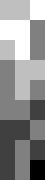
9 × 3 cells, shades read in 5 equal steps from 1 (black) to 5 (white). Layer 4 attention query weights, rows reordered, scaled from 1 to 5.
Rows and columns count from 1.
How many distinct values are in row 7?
2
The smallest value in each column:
2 2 1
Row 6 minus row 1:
-1 -1 -3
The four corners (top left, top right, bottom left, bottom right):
4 5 2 1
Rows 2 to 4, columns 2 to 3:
5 3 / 5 3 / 4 4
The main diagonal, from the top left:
4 5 3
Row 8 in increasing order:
2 2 3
